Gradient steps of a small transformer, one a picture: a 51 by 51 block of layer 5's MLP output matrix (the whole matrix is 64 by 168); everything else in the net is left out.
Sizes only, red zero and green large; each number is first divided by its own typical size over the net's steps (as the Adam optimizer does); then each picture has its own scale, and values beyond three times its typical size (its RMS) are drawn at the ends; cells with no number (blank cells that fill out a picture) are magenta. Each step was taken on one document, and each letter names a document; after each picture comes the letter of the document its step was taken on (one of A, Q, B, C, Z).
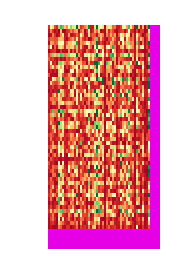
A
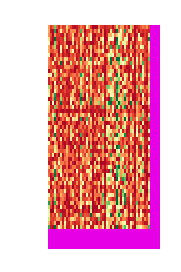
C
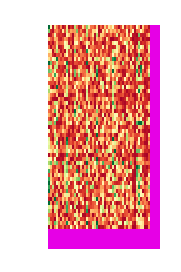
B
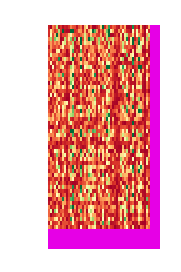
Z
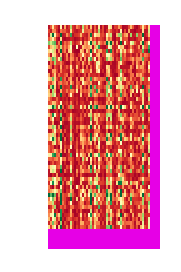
C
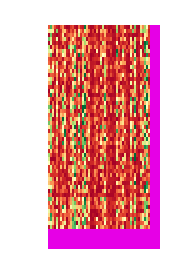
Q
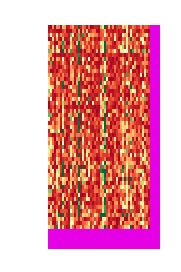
Q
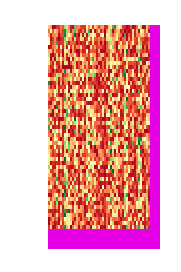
B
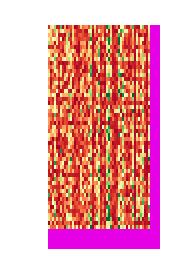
C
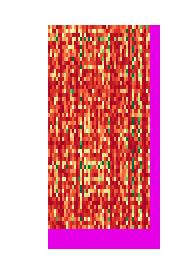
Z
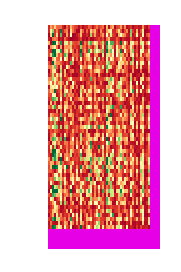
C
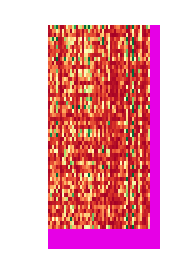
Z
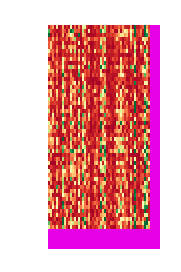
Q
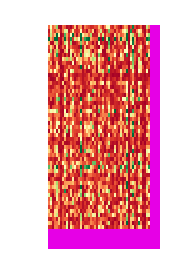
Z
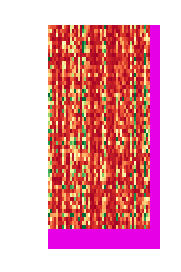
Q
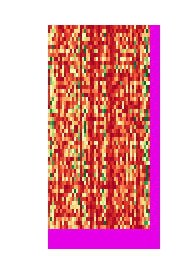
Q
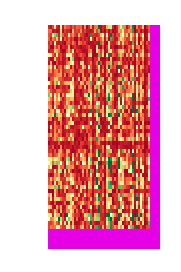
C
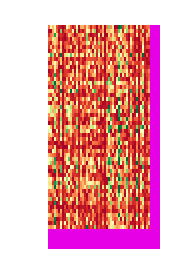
C
